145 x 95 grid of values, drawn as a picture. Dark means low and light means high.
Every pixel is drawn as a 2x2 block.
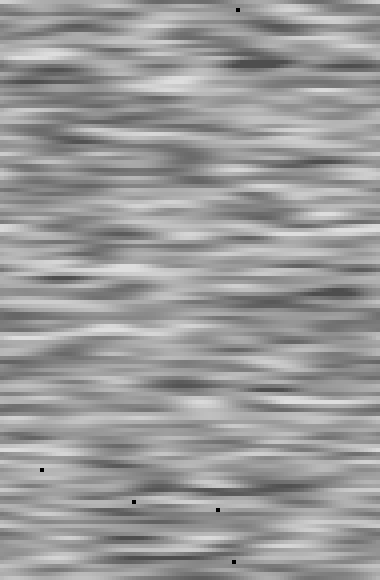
Lone odd cells: 5, each lower than its neighbours. Grain: streaks across. Slope: none. Histogram: bell-shaped.
